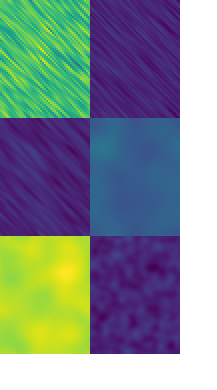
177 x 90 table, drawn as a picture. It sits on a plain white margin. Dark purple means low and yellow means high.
The table splits into 3 rows of 2 panels. Panel 1,1: high, slanting down to the right. Panel 1,2: very low, slanting down to the right, faint in contrast. Panel 2,1: very low, slanting down to the right, faint in contrast. Panel 2,2: low, smooth, faint in contrast. Panel 3,1: very high, smooth, faint in contrast. Panel 3,2: very low, blotchy, faint in contrast.
